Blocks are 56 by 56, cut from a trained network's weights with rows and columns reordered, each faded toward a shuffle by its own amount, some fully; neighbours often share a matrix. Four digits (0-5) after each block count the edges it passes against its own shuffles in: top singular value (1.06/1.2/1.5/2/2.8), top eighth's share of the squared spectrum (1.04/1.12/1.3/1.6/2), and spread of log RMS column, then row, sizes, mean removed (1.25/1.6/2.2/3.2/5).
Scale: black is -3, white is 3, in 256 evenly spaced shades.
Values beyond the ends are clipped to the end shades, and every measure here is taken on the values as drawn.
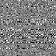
4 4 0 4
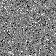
0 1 0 0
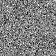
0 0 0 0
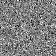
0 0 0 0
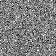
0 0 0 0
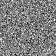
0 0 0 0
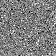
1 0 0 0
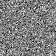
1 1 0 0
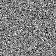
0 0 0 0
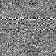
4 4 0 3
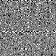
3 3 0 2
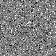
2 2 0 0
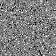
2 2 0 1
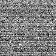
3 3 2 1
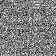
1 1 0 0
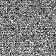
2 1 0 0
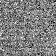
1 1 0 0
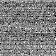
3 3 1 0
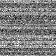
4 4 2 2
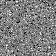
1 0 0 0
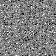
2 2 0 1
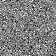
2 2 0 1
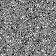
0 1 0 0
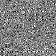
3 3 0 2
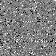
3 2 0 1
